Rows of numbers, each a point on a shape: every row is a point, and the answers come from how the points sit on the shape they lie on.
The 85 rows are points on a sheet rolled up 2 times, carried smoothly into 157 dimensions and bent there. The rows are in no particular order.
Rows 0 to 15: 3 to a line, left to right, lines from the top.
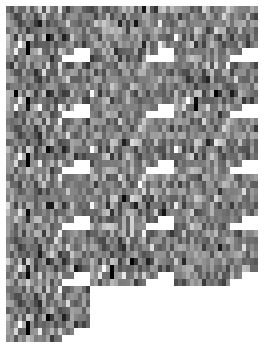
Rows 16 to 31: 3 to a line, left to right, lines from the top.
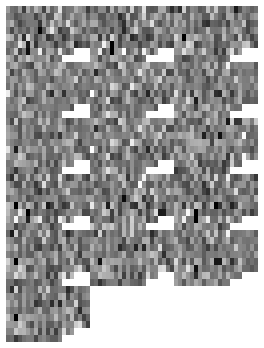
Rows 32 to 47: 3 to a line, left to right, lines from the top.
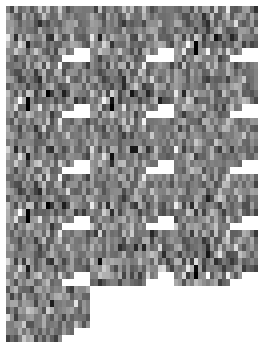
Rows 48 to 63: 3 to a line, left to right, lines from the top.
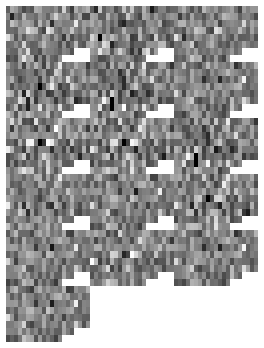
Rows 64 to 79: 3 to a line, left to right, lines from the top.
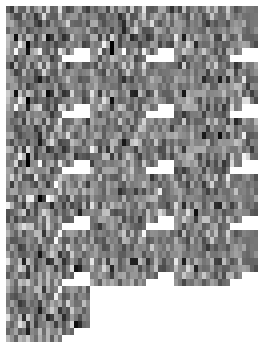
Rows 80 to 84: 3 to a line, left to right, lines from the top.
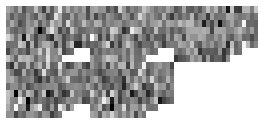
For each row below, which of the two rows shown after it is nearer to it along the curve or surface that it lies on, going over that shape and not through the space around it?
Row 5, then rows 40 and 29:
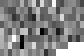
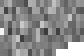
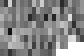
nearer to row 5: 29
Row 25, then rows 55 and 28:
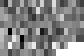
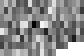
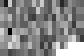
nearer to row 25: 28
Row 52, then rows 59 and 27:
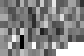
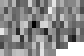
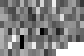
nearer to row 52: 27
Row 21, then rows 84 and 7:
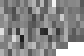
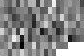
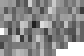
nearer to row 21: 7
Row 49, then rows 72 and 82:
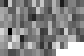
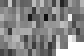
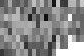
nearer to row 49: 72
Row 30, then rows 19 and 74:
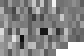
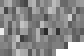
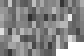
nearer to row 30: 74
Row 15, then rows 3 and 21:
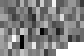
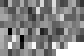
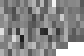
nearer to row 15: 3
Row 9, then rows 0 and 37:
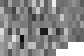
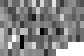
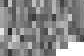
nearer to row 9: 37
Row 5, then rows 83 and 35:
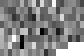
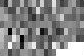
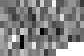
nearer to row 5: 35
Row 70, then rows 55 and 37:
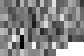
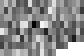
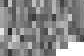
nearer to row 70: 55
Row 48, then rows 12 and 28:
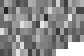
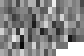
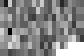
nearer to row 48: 28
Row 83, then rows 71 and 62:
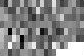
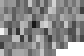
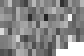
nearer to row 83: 71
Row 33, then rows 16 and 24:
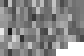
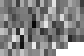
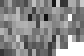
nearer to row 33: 24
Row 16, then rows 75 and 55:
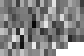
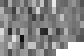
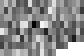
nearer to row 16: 55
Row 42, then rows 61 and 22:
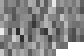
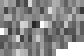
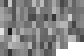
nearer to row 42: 61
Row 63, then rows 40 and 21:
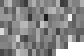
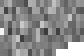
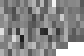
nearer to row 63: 40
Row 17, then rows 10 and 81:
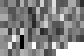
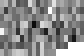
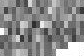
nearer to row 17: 10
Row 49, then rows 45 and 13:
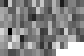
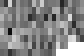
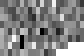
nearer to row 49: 45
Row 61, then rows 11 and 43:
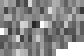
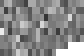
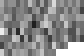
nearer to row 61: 43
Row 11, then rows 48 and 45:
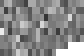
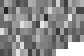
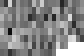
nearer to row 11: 48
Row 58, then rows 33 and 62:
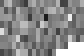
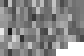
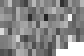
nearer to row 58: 62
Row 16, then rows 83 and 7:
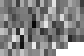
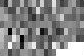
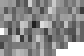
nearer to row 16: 83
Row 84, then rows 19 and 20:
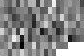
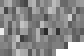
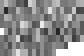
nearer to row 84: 20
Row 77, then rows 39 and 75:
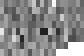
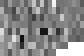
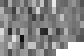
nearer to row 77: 39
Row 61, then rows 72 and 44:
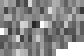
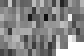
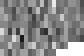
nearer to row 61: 44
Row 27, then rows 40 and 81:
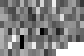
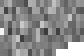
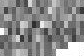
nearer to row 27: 81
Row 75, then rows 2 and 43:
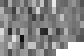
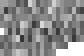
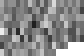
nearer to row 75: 43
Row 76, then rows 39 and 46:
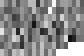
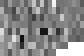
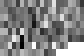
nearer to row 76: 46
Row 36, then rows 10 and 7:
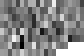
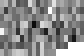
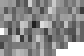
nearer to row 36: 10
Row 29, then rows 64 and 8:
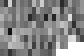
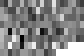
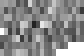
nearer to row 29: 64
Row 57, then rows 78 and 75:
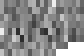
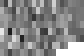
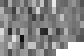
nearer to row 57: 75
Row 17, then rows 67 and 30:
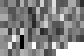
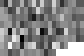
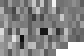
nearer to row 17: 67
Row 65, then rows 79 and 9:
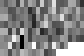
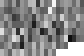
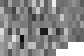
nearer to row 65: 79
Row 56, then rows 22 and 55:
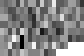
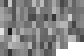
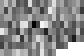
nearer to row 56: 55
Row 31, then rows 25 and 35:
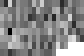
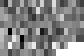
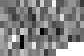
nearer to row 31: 25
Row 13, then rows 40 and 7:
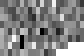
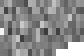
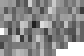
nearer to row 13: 7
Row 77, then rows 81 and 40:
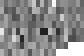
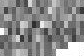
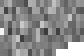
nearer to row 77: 81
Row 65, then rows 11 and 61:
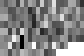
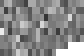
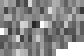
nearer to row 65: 61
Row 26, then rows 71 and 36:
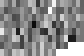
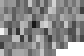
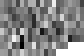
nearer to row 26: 36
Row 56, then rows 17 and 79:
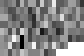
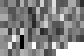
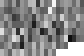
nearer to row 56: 17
